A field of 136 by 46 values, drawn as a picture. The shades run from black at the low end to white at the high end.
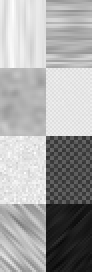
The table splits into 4 rows of 2 panels. Panel 1,1: very high, streaked downward, faint in contrast. Panel 1,2: high, streaked across. Panel 2,1: high, blotchy, faint in contrast. Panel 2,2: very high, checkered, faint in contrast. Panel 3,1: very high, fine-grained, faint in contrast. Panel 3,2: low, checkered. Panel 4,1: high, slanting down to the right. Panel 4,2: very low, slanting up to the right, faint in contrast.
